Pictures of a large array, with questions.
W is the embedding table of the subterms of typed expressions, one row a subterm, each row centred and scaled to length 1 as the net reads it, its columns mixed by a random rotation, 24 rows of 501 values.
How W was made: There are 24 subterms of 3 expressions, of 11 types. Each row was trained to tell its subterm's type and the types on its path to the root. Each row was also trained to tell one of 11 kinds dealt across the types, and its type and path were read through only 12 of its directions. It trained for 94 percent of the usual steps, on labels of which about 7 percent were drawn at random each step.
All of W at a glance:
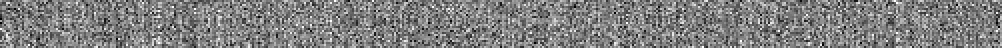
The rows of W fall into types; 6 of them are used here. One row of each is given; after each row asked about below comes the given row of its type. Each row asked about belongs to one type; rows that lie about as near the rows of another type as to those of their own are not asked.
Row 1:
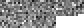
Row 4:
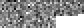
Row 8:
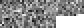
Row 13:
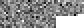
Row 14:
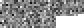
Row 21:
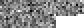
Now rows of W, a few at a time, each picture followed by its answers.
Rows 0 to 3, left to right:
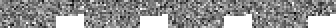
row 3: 13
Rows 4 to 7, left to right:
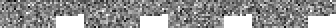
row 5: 8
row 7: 13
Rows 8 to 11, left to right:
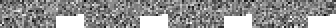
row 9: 4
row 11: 4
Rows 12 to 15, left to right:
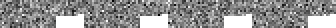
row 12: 8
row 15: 21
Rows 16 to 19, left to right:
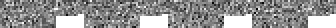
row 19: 8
